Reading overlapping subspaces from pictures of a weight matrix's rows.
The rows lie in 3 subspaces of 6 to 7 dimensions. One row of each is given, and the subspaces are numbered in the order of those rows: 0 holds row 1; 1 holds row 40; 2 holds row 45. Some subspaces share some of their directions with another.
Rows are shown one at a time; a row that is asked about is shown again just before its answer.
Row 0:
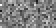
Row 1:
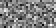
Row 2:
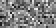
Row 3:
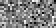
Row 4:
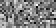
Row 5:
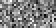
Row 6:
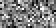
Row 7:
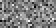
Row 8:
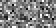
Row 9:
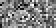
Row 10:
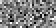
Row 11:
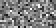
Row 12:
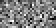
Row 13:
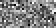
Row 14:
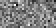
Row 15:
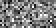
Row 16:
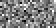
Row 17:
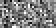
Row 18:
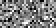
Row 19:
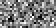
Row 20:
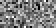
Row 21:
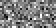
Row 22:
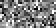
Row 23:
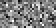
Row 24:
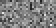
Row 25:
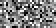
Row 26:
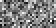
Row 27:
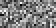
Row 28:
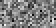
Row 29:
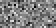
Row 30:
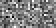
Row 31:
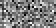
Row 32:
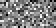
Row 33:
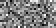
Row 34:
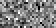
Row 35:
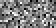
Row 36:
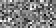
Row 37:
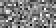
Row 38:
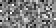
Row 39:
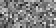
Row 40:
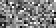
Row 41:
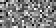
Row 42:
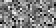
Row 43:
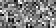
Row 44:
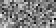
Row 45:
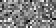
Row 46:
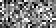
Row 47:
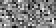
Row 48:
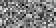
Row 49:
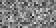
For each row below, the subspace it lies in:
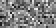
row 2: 1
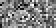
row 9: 1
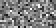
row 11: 0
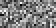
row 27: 0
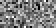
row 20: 2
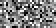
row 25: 1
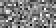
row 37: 0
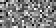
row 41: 0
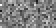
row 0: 1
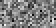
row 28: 2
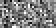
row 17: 1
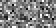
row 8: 0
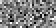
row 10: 2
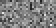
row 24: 2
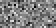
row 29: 0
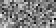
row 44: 1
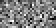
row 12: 2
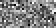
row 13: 0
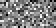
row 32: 0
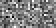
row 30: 2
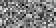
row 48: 0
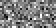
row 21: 0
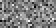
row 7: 0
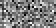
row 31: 1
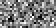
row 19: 2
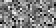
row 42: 0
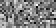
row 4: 1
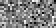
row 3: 1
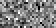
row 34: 2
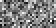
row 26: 2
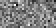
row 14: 0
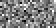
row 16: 1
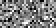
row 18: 2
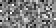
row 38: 1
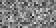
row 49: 2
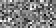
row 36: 2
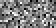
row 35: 0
